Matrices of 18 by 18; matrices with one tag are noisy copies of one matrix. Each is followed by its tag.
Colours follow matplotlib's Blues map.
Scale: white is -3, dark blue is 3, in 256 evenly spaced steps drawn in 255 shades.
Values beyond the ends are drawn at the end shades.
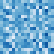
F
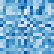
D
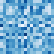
D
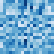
D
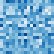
D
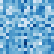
D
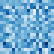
F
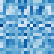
D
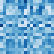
D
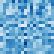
D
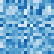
D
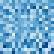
F
